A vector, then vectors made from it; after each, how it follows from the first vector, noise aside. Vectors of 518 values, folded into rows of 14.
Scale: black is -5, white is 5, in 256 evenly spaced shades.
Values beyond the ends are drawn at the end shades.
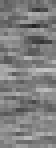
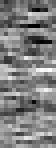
scaled up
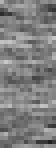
wrapped around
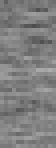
shrunk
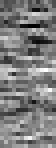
scaled up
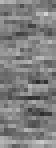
wrapped around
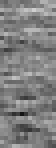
wrapped around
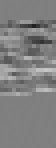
partly zeroed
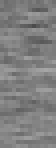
shrunk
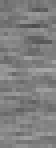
shrunk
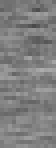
shrunk
